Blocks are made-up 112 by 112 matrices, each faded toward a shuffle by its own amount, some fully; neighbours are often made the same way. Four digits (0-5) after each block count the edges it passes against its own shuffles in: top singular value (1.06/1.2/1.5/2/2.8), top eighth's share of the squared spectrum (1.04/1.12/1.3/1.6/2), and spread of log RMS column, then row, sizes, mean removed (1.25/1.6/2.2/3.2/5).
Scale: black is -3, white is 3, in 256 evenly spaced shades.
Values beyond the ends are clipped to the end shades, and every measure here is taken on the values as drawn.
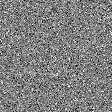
0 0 0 0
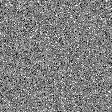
0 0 0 0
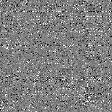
4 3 2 3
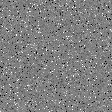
0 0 0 0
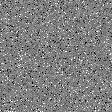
1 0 0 0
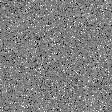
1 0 0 0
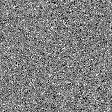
1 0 0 0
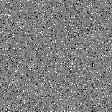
3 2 0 1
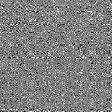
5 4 2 3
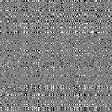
5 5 3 4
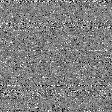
2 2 0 3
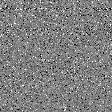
1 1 0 2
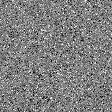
2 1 0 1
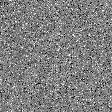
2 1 0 0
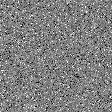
1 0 0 0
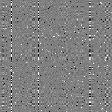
5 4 3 2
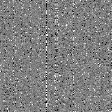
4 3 3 0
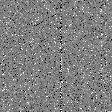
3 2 2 0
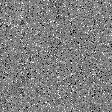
2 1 1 0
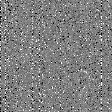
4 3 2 0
